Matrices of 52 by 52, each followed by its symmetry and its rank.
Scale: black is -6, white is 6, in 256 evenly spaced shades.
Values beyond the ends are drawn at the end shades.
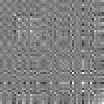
symmetric, rank three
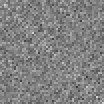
symmetric, full rank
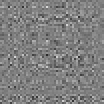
neither, rank five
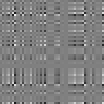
symmetric, rank one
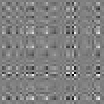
symmetric, rank two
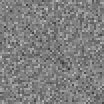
symmetric, full rank
